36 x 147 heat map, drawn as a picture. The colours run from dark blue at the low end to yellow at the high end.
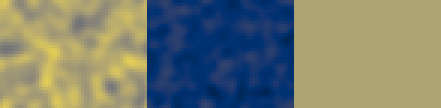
The table splits into one row of 3 panels. Panel 1,1: high, blotchy. Panel 1,2: very low, blotchy, faint in contrast. Panel 1,3: high, flat.
